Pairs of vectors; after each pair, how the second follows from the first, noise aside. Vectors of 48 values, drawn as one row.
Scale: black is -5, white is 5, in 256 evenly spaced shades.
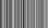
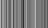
sign-scrambled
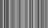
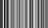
scaled up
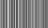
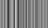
sign-scrambled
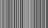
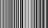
scaled up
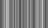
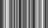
scaled up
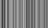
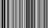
scaled up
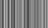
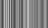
sign-scrambled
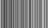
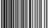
scaled up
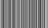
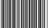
scaled up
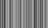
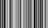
scaled up
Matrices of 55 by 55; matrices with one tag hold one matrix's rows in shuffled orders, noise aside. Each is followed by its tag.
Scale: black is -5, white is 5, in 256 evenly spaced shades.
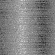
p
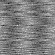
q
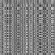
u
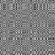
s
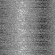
p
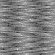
q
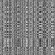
u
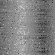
p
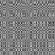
s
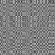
s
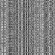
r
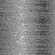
p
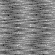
q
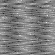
q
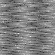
q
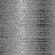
p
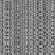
u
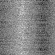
p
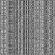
r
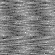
q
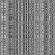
r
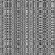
u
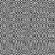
s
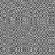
s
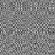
s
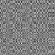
s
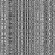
r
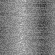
p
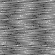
q
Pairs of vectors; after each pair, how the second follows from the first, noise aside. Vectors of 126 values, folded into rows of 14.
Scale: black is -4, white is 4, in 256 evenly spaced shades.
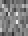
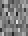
sign-scrambled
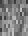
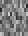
shuffled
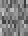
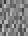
shuffled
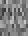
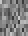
shuffled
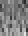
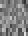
sign-scrambled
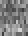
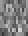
sign-scrambled
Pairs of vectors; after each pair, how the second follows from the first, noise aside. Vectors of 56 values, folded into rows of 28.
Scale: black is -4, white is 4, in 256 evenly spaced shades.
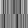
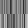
reversed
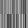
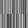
copied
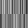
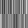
negated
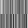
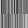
reversed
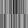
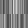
negated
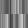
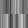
copied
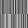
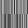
negated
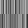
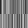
reversed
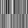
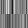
negated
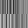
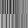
copied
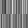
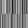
negated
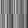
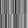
negated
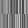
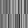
negated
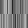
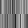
reversed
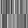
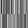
copied
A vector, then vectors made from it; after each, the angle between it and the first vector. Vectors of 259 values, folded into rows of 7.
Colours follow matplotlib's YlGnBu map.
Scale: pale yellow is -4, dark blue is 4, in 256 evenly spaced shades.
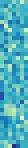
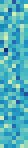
orthogonal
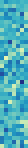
orthogonal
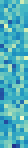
nearly parallel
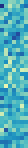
orthogonal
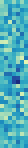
orthogonal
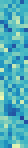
nearly opposite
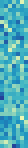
nearly parallel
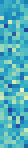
partly opposed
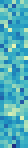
nearly parallel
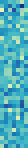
orthogonal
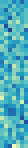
nearly opposite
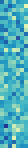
orthogonal
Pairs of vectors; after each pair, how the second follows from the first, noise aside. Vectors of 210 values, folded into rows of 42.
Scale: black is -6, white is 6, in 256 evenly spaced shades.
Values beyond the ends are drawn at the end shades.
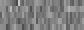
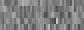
wrapped around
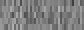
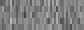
wrapped around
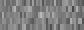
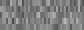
wrapped around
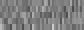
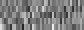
scaled up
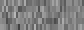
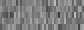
wrapped around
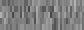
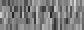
scaled up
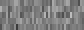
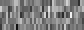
scaled up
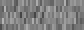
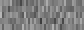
wrapped around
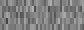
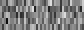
scaled up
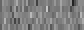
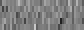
wrapped around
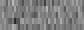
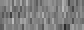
wrapped around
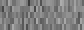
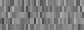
wrapped around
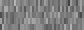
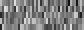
scaled up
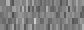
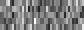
scaled up
